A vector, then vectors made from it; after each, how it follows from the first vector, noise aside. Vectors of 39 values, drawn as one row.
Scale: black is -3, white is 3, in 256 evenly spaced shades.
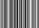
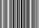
reversed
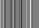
partly zeroed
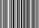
reversed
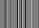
partly zeroed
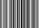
reversed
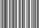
sign-scrambled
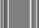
partly zeroed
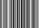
reversed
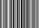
reversed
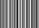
sign-scrambled
